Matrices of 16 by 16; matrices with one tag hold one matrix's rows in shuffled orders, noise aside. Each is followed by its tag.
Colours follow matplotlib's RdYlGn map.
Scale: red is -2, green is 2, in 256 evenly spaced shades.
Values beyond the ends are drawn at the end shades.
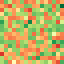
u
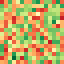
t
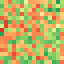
t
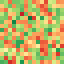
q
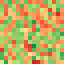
q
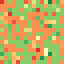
t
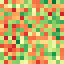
t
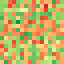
q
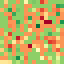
q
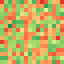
q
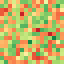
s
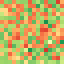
u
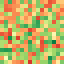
u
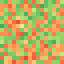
u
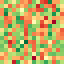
q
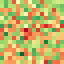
u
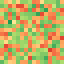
s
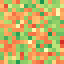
t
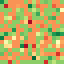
u
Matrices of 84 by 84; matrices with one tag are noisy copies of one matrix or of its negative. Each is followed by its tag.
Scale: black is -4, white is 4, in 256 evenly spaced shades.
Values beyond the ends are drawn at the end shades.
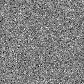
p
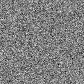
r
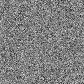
p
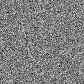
r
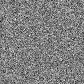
p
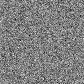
p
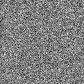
p
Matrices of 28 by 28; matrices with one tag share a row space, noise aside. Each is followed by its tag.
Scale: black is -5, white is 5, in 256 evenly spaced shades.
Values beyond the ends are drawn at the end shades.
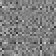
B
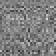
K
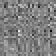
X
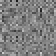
B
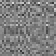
K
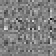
X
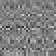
K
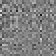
B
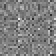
X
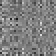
B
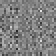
B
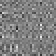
B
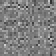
X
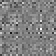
B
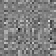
X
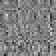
X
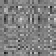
X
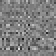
K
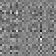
B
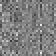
B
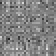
K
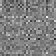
K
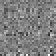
X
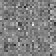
X
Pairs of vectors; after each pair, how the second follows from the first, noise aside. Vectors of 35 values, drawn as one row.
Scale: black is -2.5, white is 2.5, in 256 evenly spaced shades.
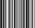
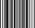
sign-scrambled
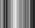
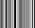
sign-scrambled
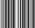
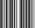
reversed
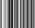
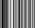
negated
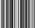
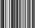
wrapped around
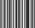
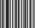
reversed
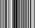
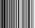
wrapped around
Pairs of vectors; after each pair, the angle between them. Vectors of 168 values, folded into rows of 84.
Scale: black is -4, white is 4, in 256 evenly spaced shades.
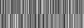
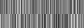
orthogonal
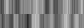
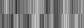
nearly parallel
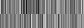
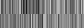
nearly parallel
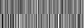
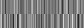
partly aligned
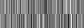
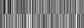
partly opposed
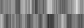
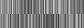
orthogonal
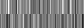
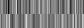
nearly opposite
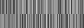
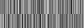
partly aligned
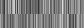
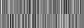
partly aligned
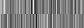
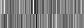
nearly parallel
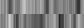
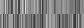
partly aligned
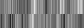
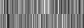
orthogonal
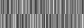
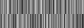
nearly opposite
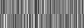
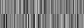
nearly opposite
